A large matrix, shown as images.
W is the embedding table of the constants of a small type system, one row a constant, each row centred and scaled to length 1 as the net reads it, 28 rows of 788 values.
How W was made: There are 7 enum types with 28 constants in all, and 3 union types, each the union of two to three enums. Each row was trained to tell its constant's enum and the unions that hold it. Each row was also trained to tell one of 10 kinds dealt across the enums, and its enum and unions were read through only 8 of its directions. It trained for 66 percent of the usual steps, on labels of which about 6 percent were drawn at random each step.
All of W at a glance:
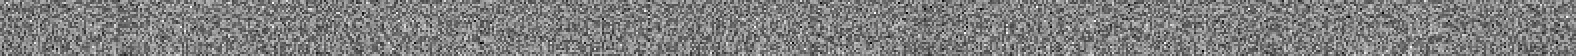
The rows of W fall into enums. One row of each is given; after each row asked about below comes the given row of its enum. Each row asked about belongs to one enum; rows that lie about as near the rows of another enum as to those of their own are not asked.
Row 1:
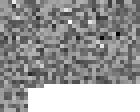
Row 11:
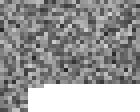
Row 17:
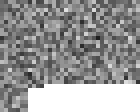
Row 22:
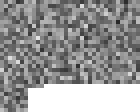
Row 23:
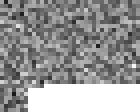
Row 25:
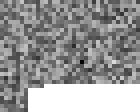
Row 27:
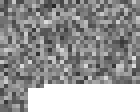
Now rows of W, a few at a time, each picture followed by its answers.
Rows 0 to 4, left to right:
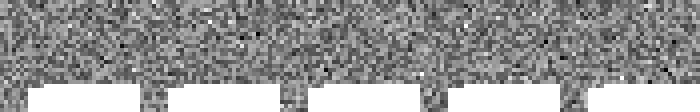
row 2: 23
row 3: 17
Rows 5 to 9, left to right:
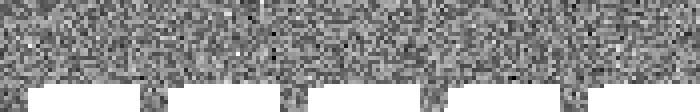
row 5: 27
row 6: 17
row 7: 1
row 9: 22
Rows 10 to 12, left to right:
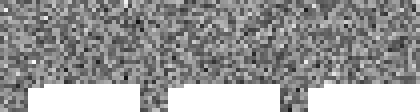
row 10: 25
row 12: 27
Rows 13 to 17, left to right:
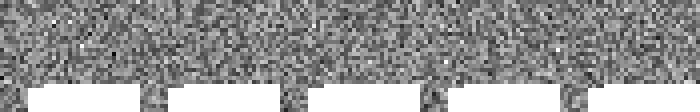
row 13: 27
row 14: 22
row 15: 22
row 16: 27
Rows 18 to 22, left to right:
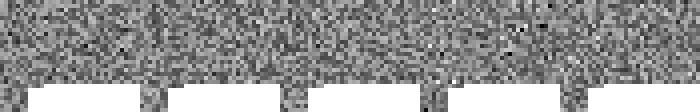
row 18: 1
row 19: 1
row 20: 1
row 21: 23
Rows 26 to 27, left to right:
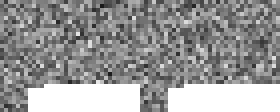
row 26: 22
